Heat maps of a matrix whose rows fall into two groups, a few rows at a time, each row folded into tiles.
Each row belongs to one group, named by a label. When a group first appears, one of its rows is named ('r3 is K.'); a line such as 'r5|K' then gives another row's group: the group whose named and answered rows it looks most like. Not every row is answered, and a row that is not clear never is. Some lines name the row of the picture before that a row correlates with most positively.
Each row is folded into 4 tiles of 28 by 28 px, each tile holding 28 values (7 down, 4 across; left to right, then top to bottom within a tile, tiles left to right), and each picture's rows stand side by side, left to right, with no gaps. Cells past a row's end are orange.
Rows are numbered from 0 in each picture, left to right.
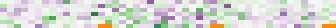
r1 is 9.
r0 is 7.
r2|9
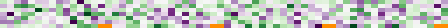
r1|9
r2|9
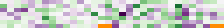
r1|9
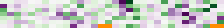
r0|9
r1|9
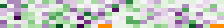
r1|9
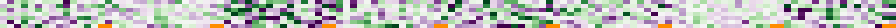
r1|7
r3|9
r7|7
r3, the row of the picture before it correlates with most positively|0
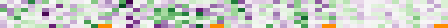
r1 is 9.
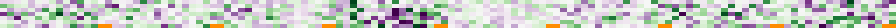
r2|7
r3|9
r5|7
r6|9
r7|7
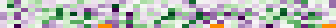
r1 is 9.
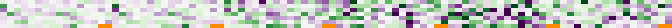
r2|9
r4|9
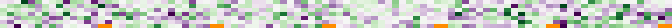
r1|9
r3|9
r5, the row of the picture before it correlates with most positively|1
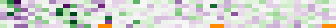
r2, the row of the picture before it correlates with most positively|3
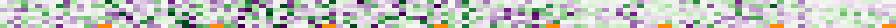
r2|7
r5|9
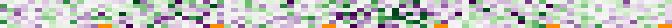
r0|7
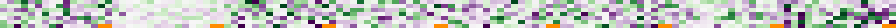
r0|7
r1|9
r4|7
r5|9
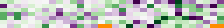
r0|9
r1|7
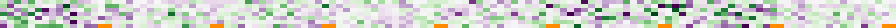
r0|9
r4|7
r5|7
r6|9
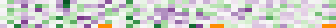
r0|7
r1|9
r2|7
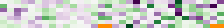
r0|7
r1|7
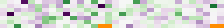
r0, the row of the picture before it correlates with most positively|1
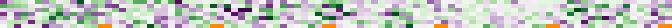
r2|7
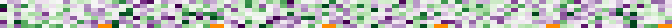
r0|9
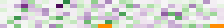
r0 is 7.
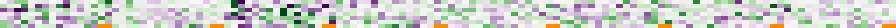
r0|7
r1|9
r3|9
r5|7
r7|9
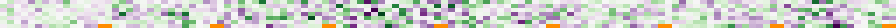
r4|9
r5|9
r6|9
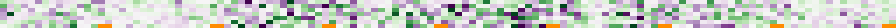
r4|9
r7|9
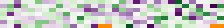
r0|9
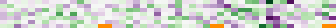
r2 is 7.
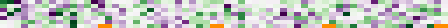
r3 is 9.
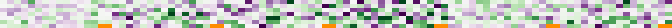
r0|7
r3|7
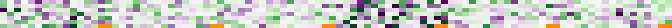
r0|9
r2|7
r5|9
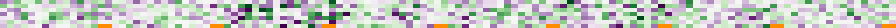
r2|7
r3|9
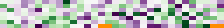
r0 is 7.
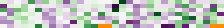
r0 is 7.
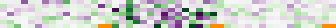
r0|7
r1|9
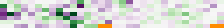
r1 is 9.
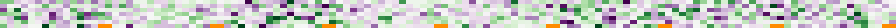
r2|7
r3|7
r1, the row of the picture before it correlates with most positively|1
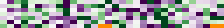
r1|7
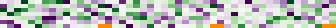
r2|7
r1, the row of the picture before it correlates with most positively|0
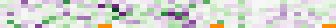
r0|7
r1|9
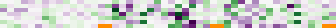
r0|7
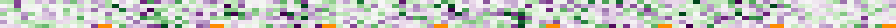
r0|9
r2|9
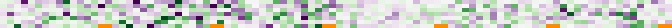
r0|7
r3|9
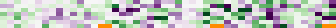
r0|9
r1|7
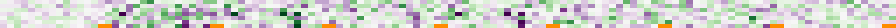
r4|9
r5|7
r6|9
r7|7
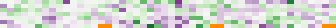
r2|7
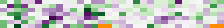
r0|9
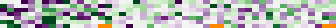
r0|7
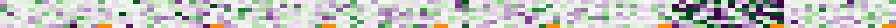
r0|9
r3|9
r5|7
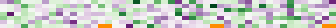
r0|9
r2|7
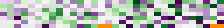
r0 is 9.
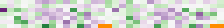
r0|9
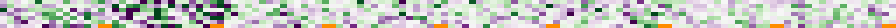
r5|7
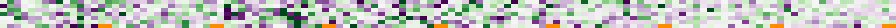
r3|7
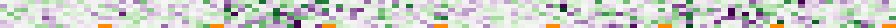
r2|9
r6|9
